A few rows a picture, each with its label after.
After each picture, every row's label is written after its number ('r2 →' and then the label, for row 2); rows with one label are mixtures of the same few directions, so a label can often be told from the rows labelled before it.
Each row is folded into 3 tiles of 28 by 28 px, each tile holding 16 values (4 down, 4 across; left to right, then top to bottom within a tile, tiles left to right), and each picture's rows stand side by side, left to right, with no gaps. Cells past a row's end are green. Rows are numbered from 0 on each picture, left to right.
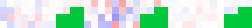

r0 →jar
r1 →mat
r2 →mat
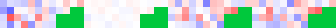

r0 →jar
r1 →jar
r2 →mat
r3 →mat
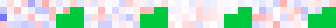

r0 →jar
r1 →mat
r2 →mat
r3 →jar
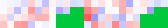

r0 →mat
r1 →jar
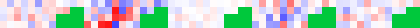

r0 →mat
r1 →mat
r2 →jar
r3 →mat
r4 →jar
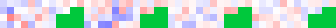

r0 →jar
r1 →mat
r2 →mat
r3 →jar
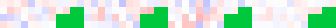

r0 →jar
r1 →mat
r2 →mat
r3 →mat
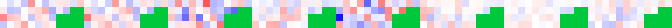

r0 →jar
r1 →jar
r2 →mat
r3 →mat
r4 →jar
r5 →jar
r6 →mat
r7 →mat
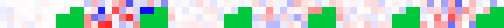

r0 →jar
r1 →mat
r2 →jar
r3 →mat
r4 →jar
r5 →mat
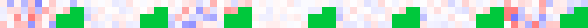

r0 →mat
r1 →jar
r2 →mat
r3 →mat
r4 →jar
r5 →jar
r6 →jar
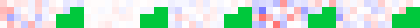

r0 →jar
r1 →mat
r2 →jar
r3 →jar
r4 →jar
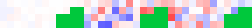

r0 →jar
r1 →mat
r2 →jar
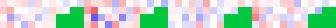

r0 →jar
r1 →jar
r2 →mat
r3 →jar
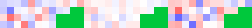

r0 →jar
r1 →jar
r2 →jar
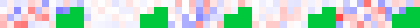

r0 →mat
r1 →jar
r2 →mat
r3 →mat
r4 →jar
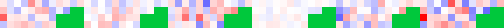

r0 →jar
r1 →mat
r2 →mat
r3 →mat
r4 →jar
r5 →jar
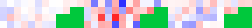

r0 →jar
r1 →mat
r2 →mat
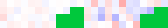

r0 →jar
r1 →mat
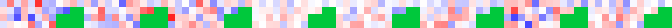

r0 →mat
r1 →mat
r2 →jar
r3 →mat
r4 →mat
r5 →mat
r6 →jar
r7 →mat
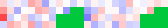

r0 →jar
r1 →jar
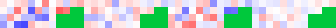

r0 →mat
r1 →jar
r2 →mat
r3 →jar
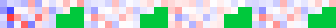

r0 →jar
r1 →jar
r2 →jar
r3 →jar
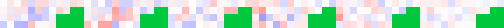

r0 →mat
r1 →mat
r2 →mat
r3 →jar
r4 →jar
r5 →jar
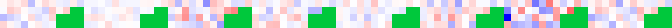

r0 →jar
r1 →jar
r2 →mat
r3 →mat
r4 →mat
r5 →mat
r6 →jar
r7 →jar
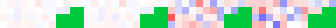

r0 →mat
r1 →mat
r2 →jar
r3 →jar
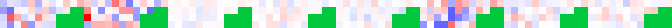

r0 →jar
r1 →jar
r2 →mat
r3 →mat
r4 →mat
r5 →mat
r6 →jar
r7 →mat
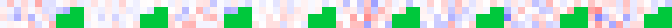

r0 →mat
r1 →mat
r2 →mat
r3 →mat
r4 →mat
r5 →mat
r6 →jar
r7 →jar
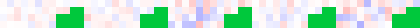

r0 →mat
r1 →jar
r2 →mat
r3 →mat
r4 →jar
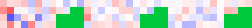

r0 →jar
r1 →jar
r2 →mat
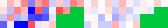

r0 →mat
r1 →mat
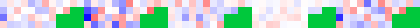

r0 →jar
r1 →jar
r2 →mat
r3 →mat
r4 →jar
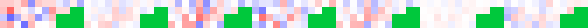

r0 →jar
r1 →mat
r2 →mat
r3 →jar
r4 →mat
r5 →mat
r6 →jar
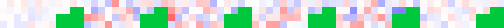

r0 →mat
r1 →jar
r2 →jar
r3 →mat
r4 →mat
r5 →jar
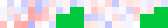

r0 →mat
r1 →jar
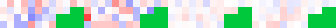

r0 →mat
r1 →jar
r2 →mat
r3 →mat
